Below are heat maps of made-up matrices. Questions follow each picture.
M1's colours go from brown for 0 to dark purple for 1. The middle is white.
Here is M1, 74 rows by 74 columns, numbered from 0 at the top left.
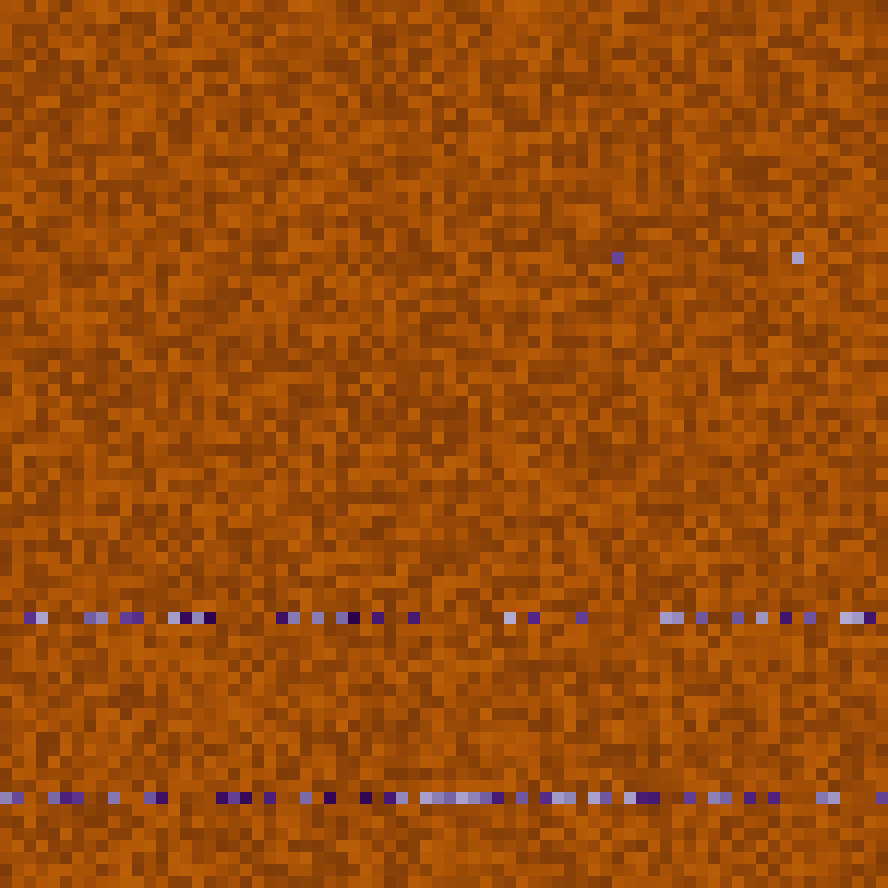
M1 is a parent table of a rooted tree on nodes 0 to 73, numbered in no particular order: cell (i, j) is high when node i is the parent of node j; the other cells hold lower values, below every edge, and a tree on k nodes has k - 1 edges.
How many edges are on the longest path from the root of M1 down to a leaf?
2
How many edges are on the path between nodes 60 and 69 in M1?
2
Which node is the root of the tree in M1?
21
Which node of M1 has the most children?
66
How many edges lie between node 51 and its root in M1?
1
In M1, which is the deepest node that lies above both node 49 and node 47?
66
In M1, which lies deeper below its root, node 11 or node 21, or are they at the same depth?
node 11
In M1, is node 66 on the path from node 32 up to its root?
yes
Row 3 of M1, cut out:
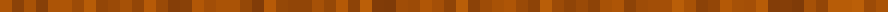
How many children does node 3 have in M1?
0
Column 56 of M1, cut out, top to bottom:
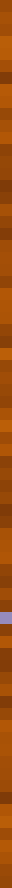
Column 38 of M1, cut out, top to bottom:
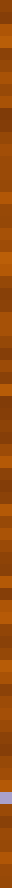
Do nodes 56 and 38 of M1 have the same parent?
no
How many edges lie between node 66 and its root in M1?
1
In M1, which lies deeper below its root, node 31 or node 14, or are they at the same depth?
the same depth
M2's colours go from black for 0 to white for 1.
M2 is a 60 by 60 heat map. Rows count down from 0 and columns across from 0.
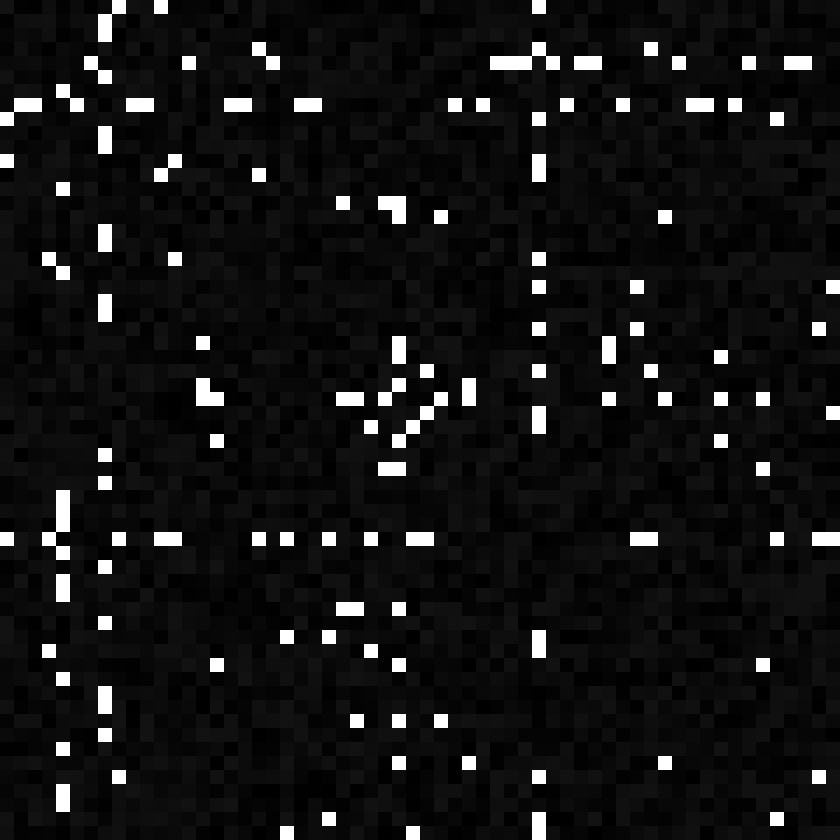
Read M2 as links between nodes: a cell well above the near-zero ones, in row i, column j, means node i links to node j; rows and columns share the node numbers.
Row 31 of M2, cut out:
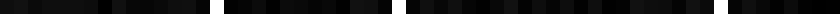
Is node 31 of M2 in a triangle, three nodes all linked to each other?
yes
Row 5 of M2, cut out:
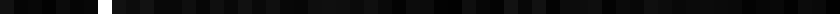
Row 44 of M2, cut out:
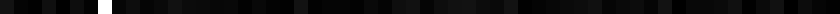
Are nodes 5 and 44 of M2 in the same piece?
yes
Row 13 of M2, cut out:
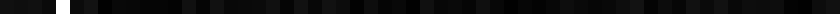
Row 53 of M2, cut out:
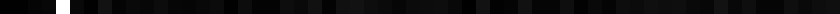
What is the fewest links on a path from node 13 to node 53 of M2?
2
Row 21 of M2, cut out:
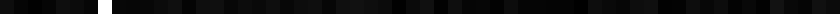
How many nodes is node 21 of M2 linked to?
1
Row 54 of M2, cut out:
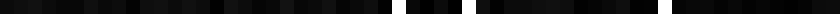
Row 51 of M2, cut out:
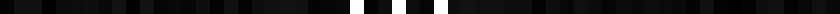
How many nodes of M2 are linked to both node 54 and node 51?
1
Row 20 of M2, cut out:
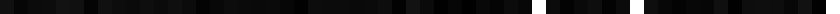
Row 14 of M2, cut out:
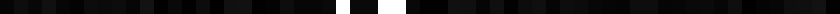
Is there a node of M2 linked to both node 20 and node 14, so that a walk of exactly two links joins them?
no
